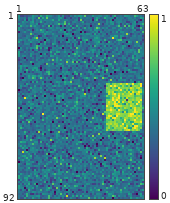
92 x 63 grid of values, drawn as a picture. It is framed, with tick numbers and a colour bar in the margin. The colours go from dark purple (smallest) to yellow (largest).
Odd patch: higher, in the middle right. Histogram: skewed, a long tail of high values. Ninth with the highest average: middle right. Stripes: none.
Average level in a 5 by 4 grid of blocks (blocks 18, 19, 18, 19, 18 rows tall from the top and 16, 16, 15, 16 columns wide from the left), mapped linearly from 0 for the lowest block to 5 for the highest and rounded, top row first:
0000 | 0001 | 0015 | 0001 | 0000
